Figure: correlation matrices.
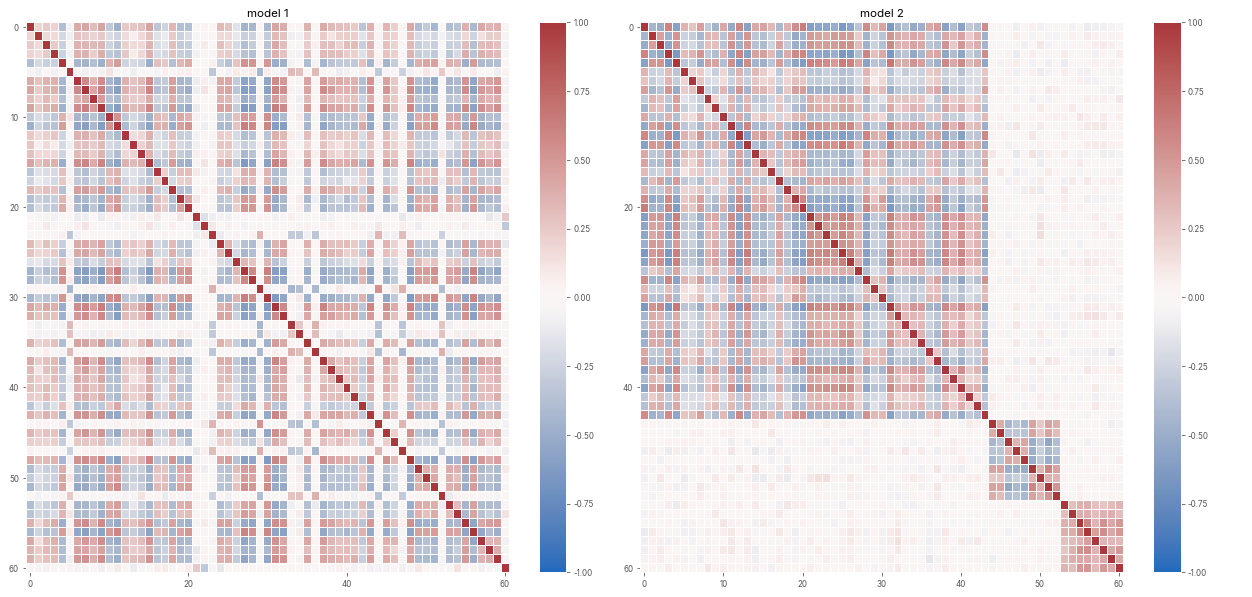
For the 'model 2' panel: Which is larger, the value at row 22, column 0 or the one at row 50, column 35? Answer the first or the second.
the second
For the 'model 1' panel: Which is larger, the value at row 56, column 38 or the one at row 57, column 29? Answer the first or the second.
the second
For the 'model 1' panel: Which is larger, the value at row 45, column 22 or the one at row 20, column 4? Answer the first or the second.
the second
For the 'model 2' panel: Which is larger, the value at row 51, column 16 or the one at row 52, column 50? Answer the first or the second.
the second
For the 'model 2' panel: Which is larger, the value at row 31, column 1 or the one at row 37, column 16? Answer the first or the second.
the first
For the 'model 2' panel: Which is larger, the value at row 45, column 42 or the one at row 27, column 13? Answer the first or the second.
the second
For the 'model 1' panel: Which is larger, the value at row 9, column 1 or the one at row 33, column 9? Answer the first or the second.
the first
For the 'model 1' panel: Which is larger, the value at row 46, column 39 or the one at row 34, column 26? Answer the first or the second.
the first
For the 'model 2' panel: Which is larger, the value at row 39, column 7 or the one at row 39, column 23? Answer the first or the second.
the second
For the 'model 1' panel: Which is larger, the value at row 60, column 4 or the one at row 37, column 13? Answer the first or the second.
the second
